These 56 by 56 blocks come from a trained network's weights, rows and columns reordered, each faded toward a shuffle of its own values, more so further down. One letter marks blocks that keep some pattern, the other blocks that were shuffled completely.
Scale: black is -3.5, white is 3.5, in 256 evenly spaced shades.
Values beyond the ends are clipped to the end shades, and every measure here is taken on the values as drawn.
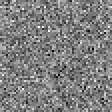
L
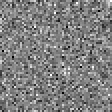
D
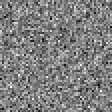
L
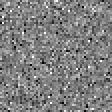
L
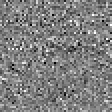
D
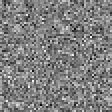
D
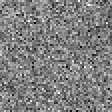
L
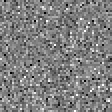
L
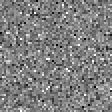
L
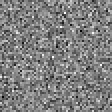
L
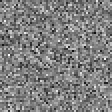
L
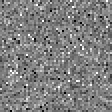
L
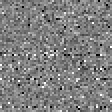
D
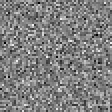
D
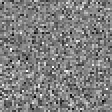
D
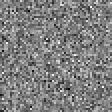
L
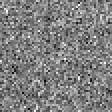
L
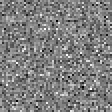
D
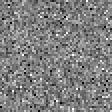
L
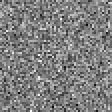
L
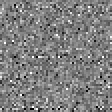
D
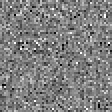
D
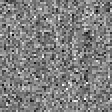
D
